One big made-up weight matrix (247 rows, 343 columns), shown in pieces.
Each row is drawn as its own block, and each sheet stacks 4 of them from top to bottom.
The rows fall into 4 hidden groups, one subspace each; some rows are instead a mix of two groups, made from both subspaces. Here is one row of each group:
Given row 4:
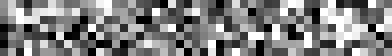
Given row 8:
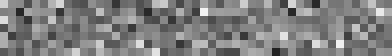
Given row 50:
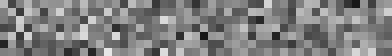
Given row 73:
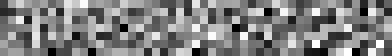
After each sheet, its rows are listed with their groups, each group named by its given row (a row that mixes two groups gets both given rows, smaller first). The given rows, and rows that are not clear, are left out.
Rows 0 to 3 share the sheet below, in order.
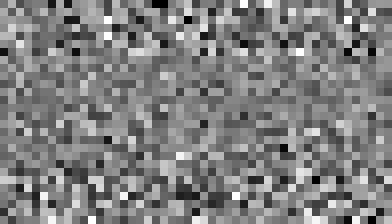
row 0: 4
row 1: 50
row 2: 8
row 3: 73
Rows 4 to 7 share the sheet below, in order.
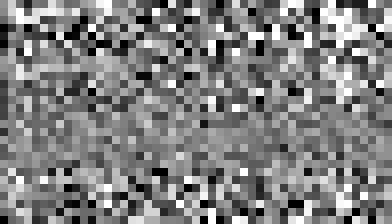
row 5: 4
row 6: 8
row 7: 4
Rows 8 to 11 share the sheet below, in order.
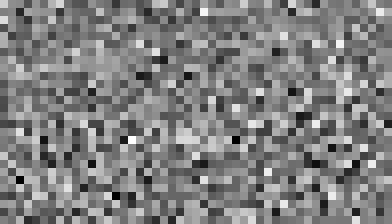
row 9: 4
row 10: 73
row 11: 8 and 50
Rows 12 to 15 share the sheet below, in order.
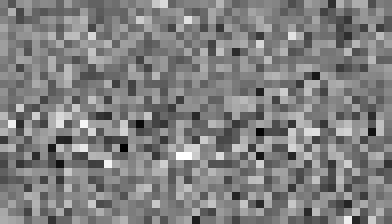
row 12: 4
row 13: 8 and 50
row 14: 8 and 50
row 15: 4 and 73
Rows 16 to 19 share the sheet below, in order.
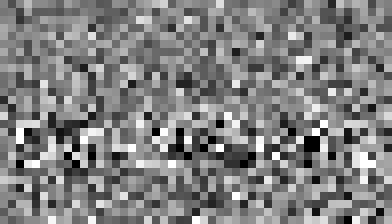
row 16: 4
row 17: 73
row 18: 50
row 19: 73
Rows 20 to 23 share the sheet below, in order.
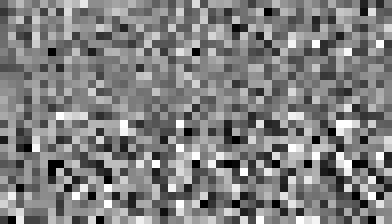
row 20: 73
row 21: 4 and 73
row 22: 8 and 73
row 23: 4 and 73
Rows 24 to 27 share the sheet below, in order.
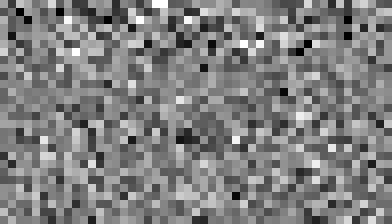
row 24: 4 and 8
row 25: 8
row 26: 73
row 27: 73
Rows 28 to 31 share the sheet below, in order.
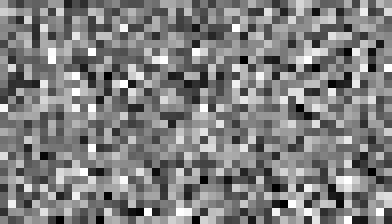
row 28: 73
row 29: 4 and 73
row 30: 50 and 73
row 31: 8 and 73
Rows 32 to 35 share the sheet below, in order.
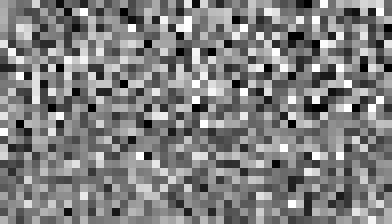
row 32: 73
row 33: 73
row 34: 8
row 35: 4 and 50
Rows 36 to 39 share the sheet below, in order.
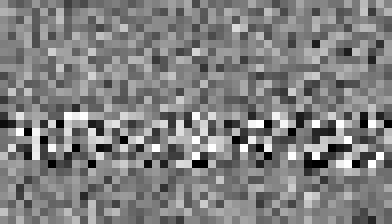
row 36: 73
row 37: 8 and 50
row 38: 73
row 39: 50
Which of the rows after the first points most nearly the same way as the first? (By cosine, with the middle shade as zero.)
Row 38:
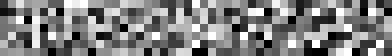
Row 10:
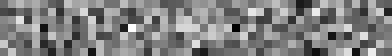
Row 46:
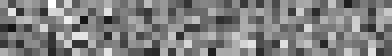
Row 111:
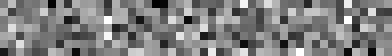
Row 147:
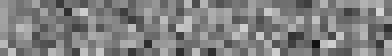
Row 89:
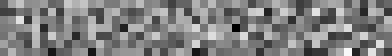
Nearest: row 89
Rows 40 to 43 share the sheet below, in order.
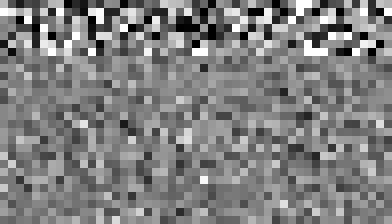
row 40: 73
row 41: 8
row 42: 73
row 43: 8
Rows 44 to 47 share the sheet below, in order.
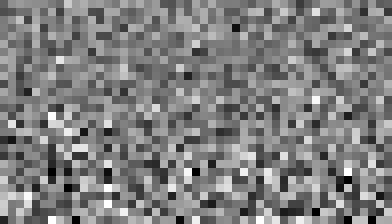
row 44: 73
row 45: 8 and 73
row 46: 4 and 50
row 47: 4 and 73
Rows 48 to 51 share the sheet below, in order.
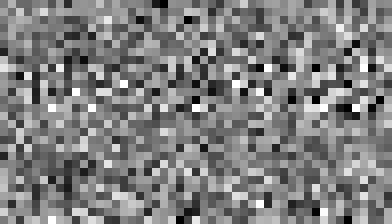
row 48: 4
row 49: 73
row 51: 50 and 73
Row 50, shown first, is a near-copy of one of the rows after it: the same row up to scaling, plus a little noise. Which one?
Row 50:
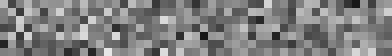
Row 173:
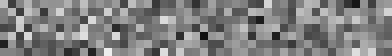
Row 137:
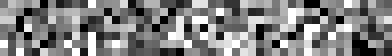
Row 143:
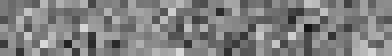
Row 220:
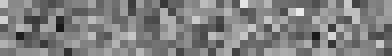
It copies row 173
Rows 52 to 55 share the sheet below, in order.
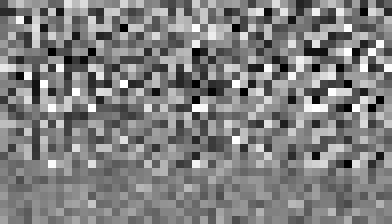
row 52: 73
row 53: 73
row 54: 73
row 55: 4
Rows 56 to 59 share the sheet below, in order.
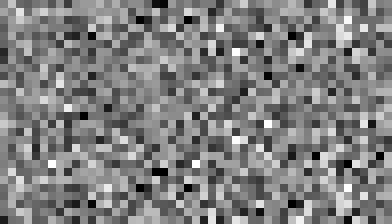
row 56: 4
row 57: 50
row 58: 73
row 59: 4
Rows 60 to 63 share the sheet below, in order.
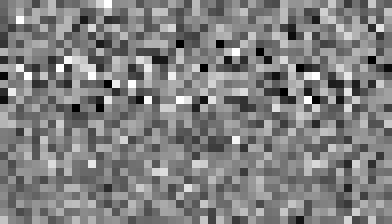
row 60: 4 and 8
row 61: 8
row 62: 73
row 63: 4
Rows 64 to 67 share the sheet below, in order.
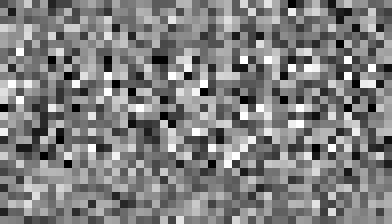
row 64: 4 and 8
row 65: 4
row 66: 50
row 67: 50
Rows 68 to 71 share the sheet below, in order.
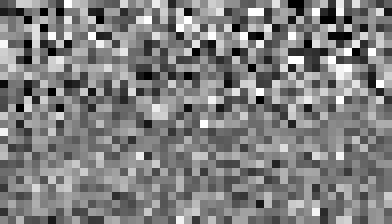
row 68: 4 and 73
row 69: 4 and 8
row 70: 8
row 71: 50 and 73
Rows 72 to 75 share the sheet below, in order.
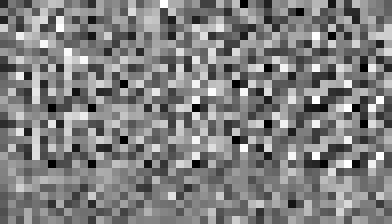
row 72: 50
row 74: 73
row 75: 4
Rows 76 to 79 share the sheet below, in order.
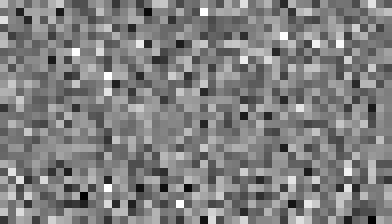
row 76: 8
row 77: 4
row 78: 4 and 8
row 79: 4 and 50
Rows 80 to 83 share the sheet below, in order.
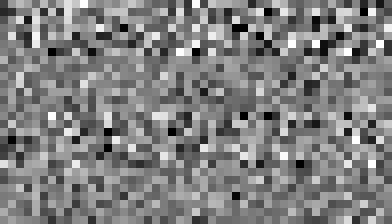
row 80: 73
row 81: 50
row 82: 4
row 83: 73
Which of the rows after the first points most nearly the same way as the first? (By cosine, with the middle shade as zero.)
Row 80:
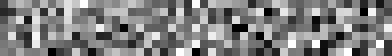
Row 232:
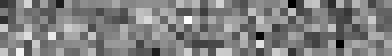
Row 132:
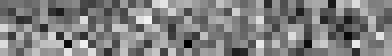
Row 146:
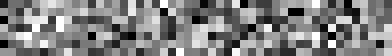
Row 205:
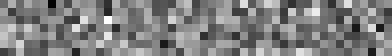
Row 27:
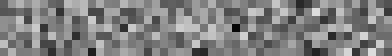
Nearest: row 27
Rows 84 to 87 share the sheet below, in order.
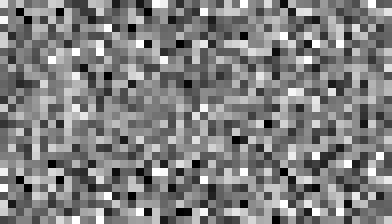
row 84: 8
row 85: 4 and 73
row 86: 73
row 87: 8
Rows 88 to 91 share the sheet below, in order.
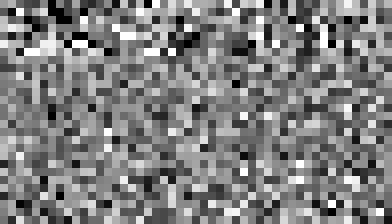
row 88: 50
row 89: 73
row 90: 4
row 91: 50 and 73
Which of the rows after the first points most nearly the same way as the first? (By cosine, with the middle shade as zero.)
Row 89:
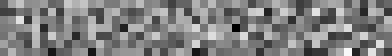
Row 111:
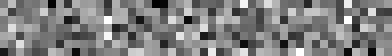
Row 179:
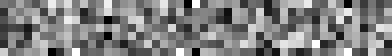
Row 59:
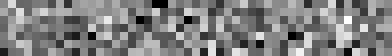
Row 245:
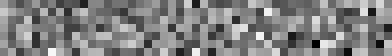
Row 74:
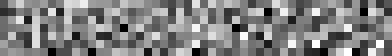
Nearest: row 74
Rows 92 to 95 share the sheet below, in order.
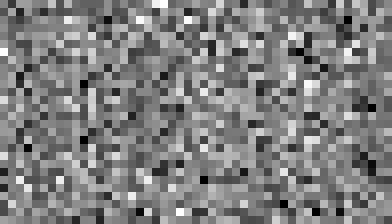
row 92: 4
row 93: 50
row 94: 50
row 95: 8
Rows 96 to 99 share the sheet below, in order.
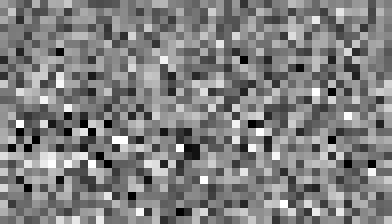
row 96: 4 and 8
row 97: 50
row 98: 50 and 73
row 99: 8
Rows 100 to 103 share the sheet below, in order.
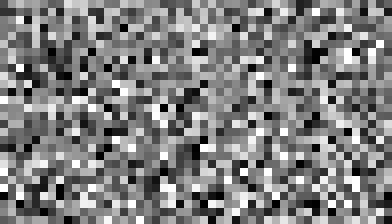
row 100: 73
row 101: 50
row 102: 4 and 50
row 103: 50
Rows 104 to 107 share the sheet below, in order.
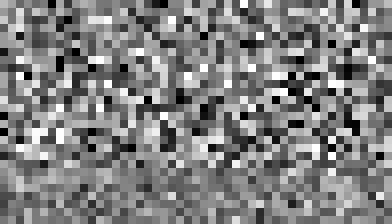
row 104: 4 and 50
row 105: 8 and 73
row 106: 50
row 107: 4
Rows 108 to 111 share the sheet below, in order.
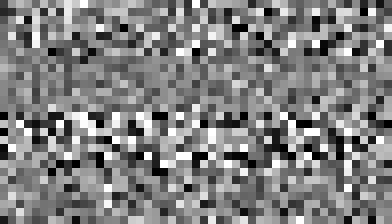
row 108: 73
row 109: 73
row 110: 8
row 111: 4
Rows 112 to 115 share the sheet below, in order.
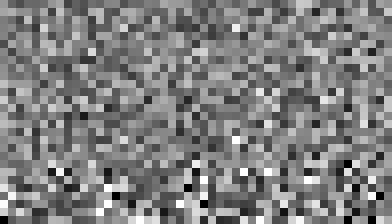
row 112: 73
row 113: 50 and 73
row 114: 73
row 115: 4 and 8
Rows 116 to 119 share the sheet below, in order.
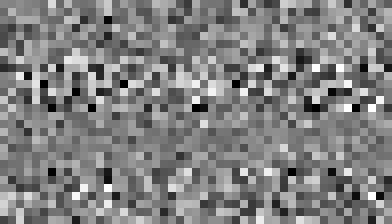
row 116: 4
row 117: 73
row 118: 8
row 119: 4
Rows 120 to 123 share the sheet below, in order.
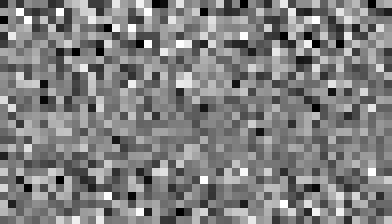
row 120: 8
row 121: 73
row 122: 50
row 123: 8
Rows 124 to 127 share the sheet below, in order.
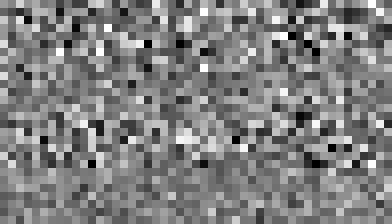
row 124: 8 and 73
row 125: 8
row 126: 73
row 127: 4
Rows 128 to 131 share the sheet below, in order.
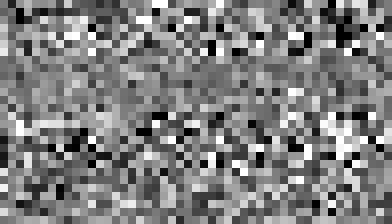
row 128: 4
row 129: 4 and 73
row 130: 4
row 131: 50
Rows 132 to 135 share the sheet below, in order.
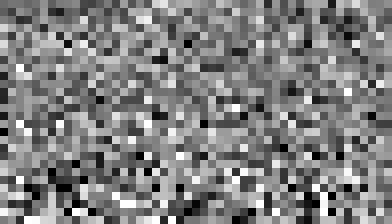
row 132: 4 and 50
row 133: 4 and 8
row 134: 8
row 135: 50
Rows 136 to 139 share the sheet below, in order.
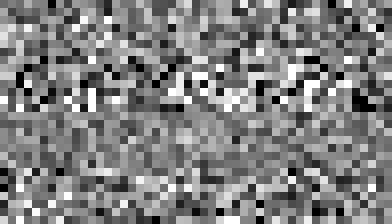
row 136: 4
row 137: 50
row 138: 73
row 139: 8
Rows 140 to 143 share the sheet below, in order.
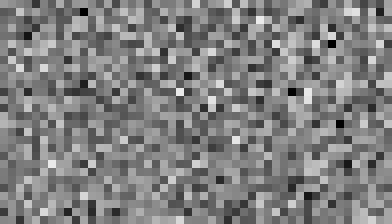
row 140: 50 and 73
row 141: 4 and 50
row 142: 73
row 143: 50
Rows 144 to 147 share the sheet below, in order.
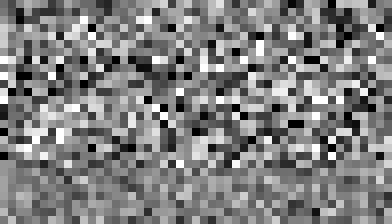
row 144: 4
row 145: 8 and 50
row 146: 50
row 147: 73
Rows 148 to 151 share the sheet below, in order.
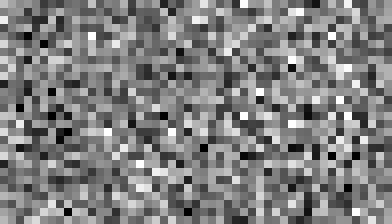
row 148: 50
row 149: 4 and 8
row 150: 4 and 50
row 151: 4 and 50
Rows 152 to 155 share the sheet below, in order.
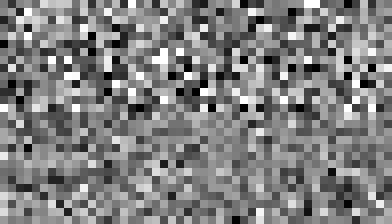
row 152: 50
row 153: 4
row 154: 50
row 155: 4 and 50
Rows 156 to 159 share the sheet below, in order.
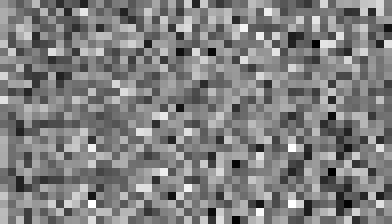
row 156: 73
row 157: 50
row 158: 4
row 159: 4
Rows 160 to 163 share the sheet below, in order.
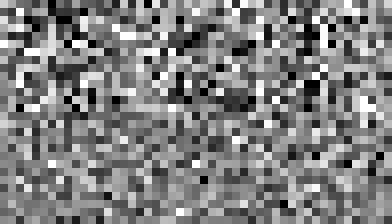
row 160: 50
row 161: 50
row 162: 73
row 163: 8
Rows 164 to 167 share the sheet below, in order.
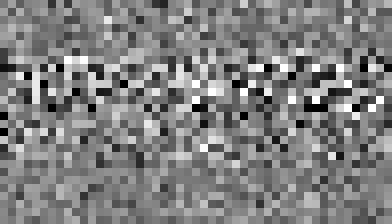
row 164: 4
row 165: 73
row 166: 8 and 50
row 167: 50
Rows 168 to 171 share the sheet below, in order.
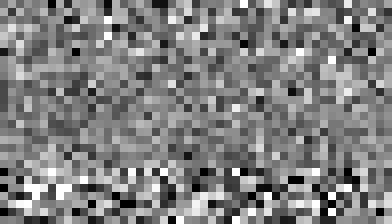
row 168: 4
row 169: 4
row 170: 50
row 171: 50
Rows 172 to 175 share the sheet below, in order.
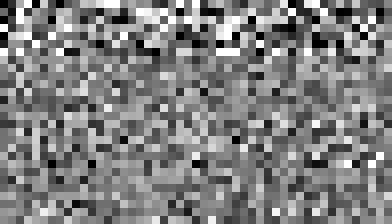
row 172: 8
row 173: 50
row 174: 73
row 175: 50 and 73
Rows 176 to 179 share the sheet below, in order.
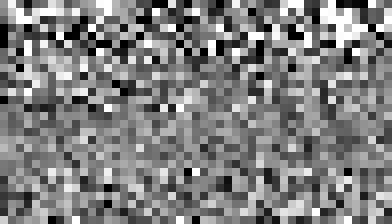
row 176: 4
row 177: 50
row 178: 4 and 50
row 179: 4 and 73
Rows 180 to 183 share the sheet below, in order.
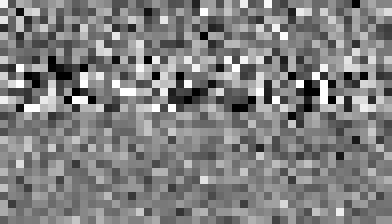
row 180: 8 and 50
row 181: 50
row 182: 4 and 8
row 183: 8
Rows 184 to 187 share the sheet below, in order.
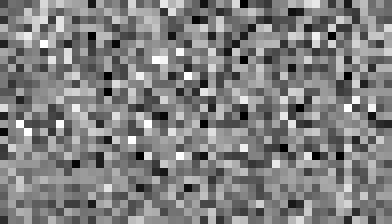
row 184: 50
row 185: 4
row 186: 8
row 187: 4
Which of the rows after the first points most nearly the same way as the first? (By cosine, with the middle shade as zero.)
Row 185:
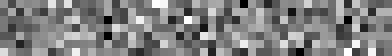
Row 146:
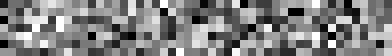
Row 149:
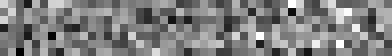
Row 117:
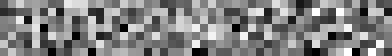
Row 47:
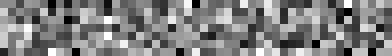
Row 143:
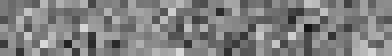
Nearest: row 149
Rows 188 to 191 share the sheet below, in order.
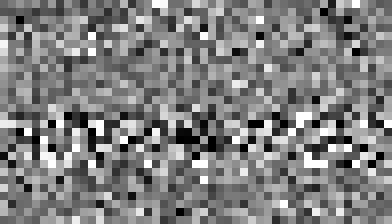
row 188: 4 and 50
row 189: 73
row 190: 73
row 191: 8
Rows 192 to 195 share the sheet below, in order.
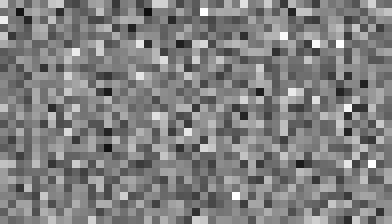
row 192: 8
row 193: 4 and 73
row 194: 4 and 73
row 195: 73
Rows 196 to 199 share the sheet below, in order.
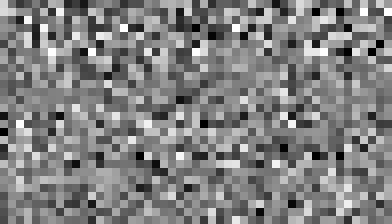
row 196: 73
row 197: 4 and 8
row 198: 8
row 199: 4
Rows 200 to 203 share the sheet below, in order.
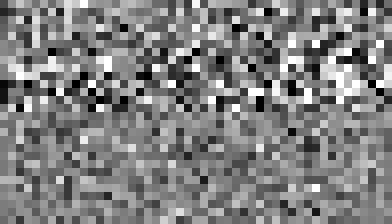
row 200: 73
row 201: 4
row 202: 50
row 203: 8 and 73
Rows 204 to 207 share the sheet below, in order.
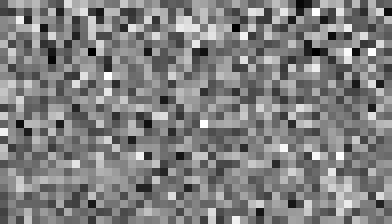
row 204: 73
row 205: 4
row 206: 8
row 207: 4
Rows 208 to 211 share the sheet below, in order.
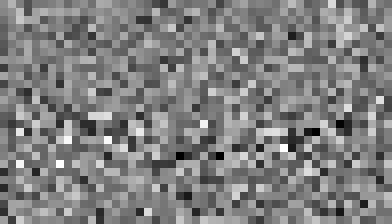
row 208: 4
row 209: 50 and 73
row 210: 8
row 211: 8 and 73
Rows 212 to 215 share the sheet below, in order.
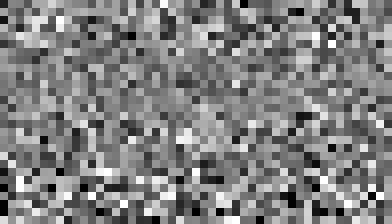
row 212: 50
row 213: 73
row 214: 73
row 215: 4 and 8
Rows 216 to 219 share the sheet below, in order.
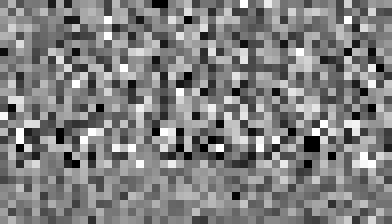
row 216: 4
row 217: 4 and 73
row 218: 50
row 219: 73
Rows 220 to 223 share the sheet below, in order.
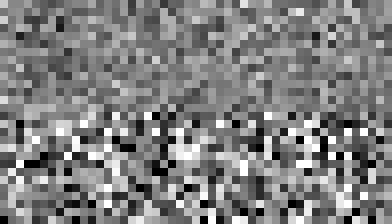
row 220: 50
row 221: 50
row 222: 4 and 50
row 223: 4
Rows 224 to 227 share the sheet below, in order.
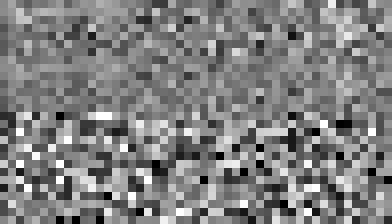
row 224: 4
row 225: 4
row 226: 8
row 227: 8
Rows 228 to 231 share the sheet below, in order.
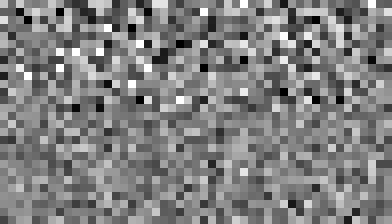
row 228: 8
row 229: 8
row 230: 4 and 50
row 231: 4 and 8
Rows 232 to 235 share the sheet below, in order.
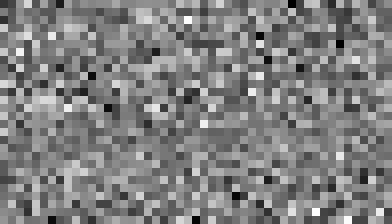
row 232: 4 and 8
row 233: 50
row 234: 8
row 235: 73
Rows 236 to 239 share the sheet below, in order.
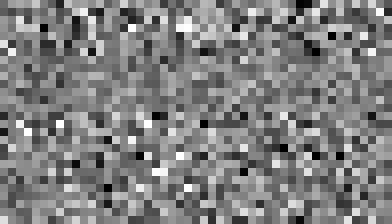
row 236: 73
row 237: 50
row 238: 8
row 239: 4
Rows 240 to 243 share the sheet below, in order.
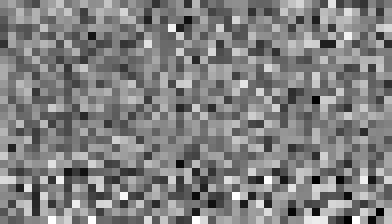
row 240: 4 and 73
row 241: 73
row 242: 50 and 73
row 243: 73
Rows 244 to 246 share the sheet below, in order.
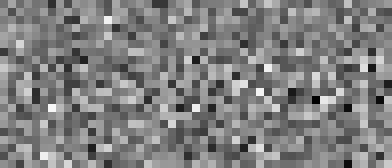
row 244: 4
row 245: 73
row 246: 50 and 73
